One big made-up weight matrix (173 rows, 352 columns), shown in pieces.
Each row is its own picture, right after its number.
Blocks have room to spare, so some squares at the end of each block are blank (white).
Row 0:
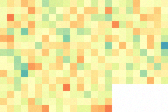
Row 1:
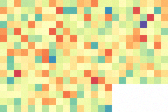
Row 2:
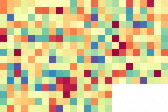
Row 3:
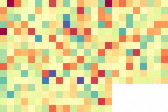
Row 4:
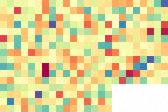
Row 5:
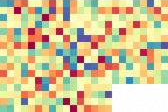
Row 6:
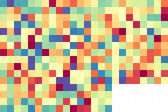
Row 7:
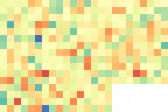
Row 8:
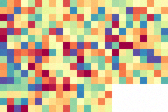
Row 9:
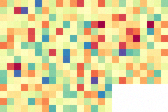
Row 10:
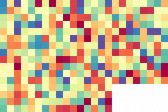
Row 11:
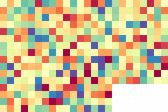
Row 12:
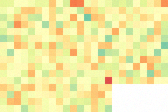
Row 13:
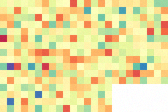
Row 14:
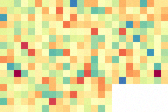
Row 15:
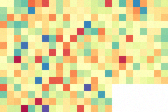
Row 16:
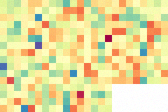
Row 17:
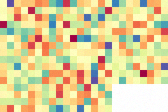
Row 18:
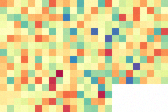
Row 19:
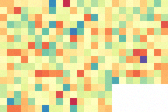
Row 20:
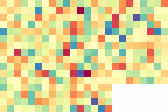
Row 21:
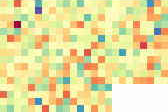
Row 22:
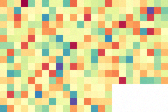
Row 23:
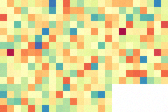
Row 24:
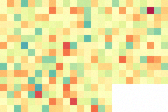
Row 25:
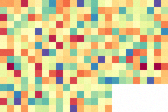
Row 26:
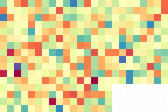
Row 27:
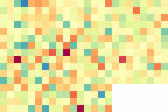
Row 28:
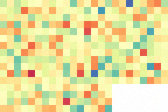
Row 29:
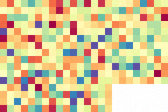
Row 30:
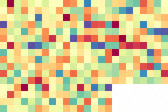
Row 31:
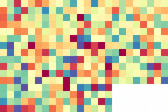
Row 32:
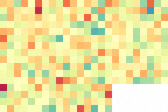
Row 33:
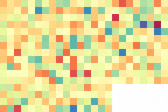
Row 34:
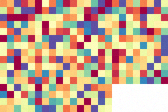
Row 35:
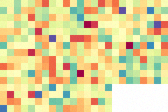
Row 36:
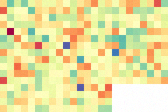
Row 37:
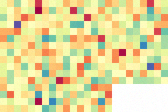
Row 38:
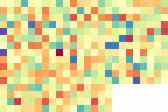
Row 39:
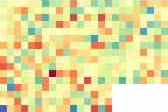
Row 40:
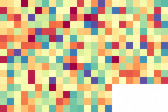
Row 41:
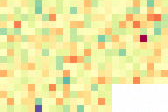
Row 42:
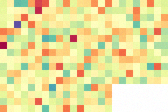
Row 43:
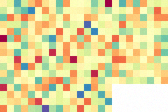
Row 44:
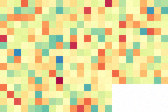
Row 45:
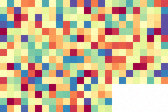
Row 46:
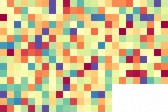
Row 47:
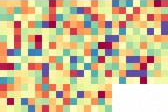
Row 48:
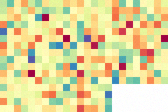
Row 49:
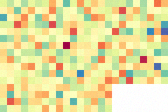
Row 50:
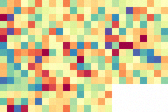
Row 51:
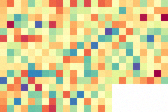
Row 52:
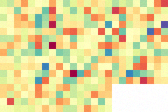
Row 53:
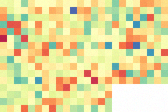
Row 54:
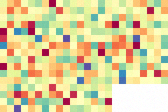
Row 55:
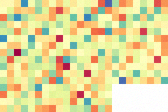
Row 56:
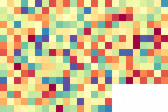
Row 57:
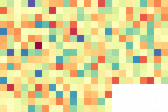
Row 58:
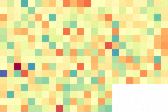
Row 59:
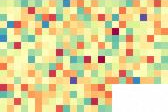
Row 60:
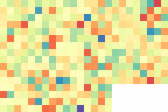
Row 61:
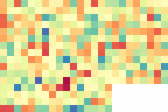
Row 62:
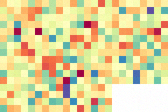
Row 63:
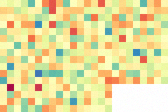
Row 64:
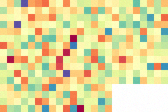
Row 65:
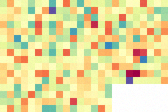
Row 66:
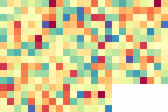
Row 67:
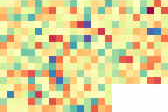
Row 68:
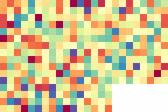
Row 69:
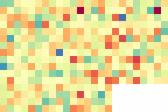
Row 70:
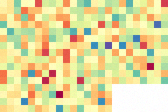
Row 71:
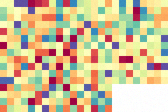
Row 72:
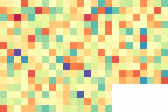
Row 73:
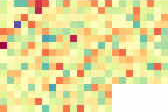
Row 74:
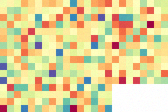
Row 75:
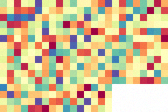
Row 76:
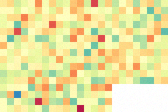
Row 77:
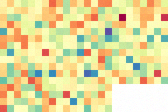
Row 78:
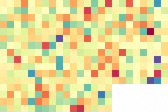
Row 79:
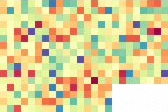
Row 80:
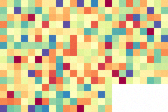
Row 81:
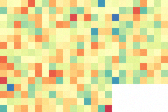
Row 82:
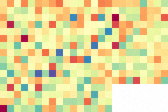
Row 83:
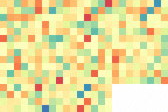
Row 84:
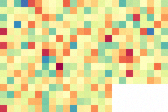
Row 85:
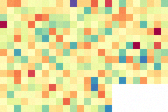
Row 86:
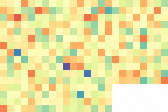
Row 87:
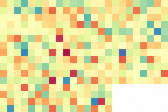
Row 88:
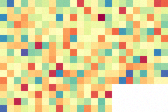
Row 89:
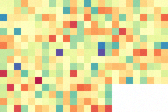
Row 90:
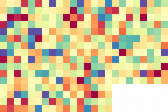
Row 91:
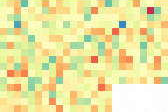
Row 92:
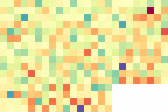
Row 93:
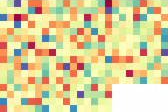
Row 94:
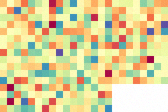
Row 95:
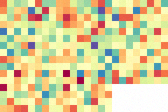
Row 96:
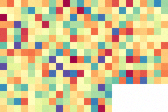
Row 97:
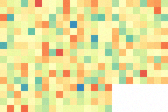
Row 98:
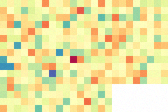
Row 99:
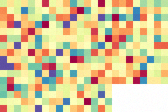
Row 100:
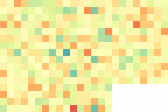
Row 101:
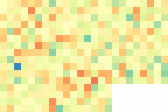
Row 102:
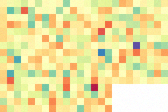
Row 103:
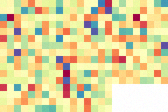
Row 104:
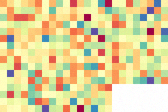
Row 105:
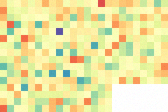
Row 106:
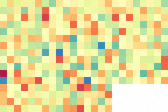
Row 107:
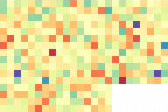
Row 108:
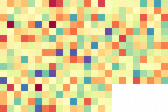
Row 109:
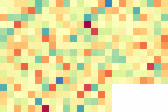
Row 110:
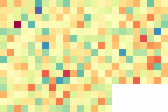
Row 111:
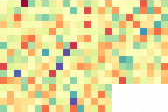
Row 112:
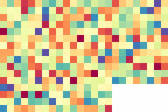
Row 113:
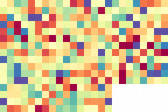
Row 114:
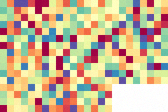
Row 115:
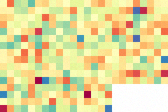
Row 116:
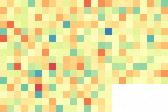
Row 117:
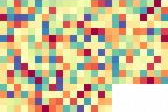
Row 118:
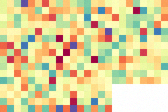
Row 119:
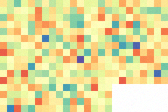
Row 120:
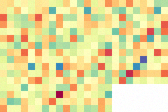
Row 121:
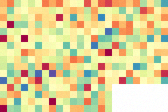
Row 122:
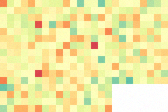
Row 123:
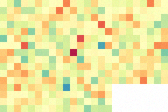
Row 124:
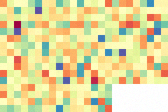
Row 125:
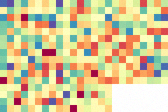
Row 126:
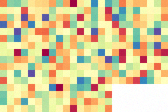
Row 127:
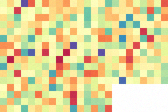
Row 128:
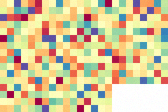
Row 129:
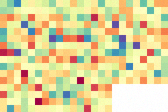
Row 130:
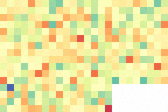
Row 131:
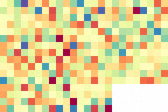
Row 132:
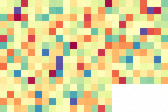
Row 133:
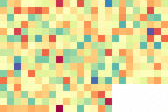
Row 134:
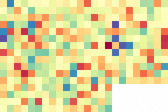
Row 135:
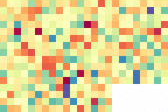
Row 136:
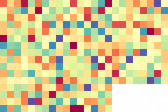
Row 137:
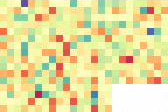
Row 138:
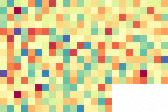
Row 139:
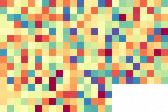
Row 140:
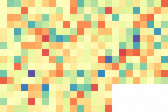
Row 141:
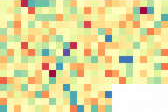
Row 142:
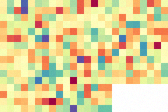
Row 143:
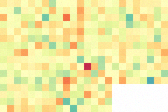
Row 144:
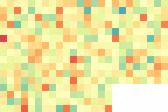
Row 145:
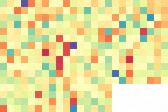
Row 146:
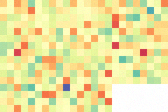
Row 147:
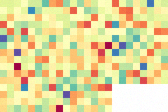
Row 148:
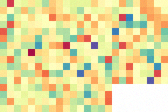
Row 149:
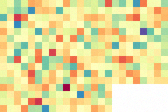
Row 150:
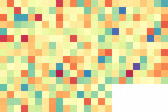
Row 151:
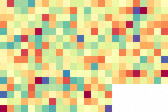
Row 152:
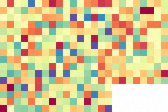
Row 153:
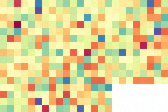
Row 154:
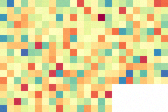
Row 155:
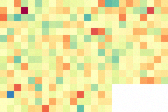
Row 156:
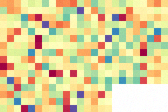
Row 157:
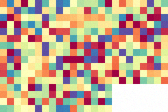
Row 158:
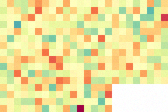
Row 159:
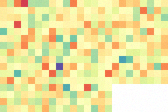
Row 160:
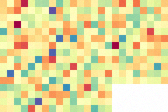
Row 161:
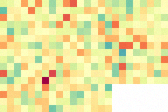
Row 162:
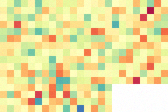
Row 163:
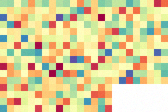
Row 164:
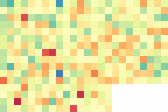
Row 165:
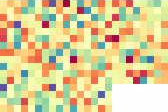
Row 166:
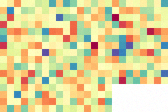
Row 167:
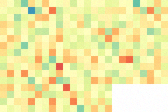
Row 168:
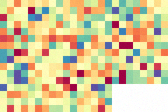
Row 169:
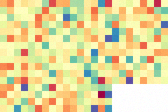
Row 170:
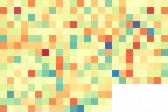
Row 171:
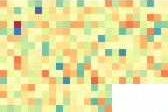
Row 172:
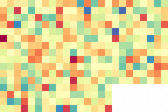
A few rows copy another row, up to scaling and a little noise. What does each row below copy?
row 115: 151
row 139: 18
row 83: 34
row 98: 99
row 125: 164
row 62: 135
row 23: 46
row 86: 72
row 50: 8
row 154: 88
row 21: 153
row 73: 42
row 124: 171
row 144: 172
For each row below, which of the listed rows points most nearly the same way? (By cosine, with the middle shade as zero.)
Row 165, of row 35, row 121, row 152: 121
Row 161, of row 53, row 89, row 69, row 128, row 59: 89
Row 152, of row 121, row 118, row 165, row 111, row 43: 121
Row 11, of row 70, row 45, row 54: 70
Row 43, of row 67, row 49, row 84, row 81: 84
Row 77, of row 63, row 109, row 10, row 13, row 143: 63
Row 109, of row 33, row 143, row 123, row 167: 33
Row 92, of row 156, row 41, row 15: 41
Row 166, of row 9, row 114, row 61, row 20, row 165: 9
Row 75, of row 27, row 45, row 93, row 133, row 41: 133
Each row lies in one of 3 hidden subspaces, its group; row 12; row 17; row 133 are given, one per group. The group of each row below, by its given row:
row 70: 17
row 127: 133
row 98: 12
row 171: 133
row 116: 12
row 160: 133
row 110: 133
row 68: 12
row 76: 133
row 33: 133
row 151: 12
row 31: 17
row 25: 12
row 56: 17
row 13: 12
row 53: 17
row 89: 17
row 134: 17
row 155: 133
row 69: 12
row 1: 17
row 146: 133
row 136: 133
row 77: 12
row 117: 133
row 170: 133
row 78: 133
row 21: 133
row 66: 12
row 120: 12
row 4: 12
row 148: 17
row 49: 12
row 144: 12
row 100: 133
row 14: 17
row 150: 12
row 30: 17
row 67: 133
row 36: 17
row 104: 133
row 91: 133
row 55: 133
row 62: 133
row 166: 17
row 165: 12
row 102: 17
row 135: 133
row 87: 133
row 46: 12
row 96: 12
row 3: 17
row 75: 133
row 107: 17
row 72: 133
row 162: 133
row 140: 17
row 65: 12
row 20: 133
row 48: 17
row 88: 12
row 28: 133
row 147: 17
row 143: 17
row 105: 12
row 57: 12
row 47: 12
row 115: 12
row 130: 12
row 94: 12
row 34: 133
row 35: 133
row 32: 133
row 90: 17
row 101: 17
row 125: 12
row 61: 17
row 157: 133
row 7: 12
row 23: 12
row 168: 17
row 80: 133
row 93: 133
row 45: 12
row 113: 17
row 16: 12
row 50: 17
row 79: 17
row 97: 17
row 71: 133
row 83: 133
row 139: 12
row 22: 133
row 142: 17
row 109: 133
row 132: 133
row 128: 133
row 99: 12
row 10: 17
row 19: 12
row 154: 12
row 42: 133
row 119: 17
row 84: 133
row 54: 17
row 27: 133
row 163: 12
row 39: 12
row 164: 12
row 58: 17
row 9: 17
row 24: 133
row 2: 17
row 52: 12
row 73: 133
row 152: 12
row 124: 133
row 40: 133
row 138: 17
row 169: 12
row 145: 133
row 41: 133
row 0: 17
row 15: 133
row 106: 17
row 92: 133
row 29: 12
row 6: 17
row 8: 17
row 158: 133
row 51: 12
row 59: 12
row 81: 12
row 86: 133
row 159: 133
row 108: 12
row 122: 12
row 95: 17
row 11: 17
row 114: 133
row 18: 12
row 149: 133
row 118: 133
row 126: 17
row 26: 17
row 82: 12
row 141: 133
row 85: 17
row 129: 17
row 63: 12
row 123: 17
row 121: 12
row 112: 12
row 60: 133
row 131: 133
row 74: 12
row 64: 133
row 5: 17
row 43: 133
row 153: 133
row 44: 133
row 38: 12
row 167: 133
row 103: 133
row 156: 12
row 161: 17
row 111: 133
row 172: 12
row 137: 133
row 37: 133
